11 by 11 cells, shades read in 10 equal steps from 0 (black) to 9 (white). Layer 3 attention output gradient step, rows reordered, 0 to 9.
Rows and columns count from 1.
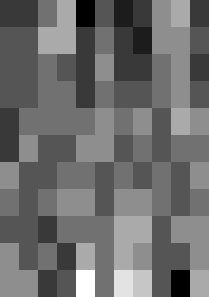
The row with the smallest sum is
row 1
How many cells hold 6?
10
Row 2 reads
3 3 6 6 2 4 2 1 5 5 3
